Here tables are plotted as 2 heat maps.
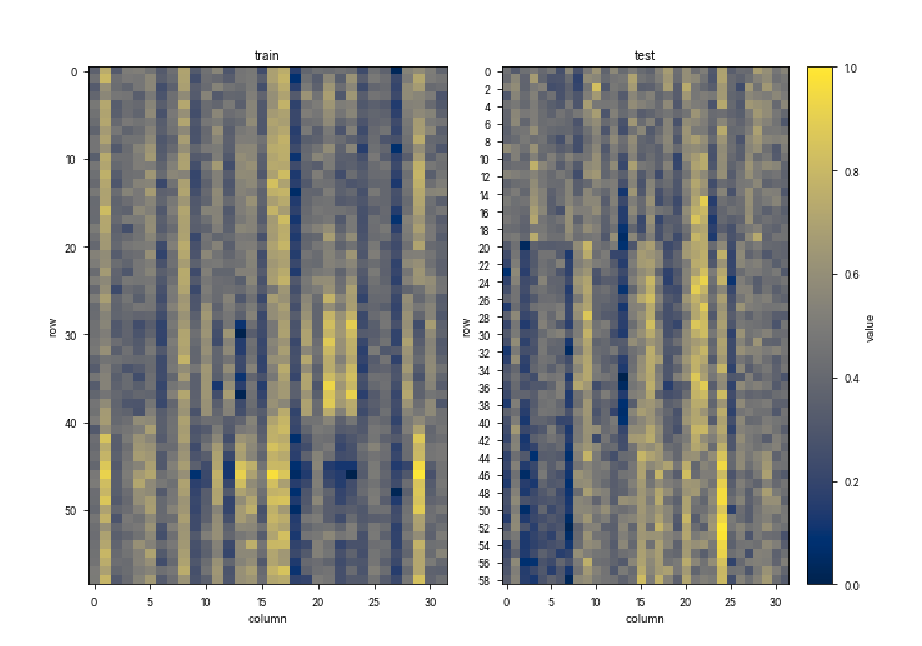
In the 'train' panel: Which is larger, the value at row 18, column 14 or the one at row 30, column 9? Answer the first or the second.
the first
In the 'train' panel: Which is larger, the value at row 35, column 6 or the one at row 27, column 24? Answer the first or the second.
the second
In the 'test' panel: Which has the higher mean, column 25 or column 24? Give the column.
24
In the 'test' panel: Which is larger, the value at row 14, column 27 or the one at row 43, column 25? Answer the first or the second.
the first
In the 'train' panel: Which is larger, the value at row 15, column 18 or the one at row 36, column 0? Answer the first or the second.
the second
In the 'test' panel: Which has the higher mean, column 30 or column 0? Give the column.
30
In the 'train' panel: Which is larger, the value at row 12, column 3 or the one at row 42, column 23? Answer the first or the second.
the first
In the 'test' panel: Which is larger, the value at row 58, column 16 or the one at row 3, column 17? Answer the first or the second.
the first
